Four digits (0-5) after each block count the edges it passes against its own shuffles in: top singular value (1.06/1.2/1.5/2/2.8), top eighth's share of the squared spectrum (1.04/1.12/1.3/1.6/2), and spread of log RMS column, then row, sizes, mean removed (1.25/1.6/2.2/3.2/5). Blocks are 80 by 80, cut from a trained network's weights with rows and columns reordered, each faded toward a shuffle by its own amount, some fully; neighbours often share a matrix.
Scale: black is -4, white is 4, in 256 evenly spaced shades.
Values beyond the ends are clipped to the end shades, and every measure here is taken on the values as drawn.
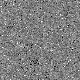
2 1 0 1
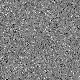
0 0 0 0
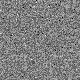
0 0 0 0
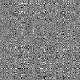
4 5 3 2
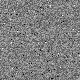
0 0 0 0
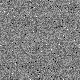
0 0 0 0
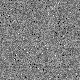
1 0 0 0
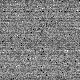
3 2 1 1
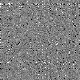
3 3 2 2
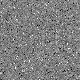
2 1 0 0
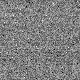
1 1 0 0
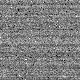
3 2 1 0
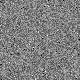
0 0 0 0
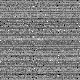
4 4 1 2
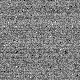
2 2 0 0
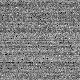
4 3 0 1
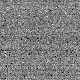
2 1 0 0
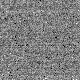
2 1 0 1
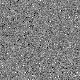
2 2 0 1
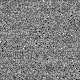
1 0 0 0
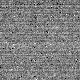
3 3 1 1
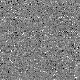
3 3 1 2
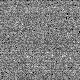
2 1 0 0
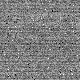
3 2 0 0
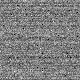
3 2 0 0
